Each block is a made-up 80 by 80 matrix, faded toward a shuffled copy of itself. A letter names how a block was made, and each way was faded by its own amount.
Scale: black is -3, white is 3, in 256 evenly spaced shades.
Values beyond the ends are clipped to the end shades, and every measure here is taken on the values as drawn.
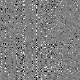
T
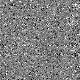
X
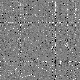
T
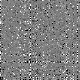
T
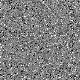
X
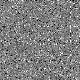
X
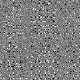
T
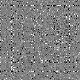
T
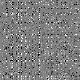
T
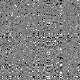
T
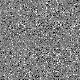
X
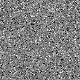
X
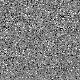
X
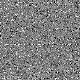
X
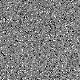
X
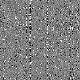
T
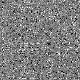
X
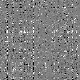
T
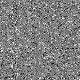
X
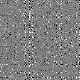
T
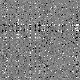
T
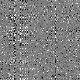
T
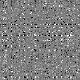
T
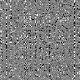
T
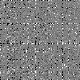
T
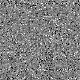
X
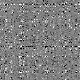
T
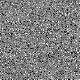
X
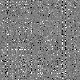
T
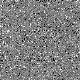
X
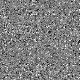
X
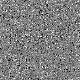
X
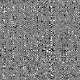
T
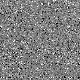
X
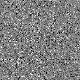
X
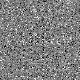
X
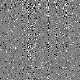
T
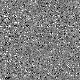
X
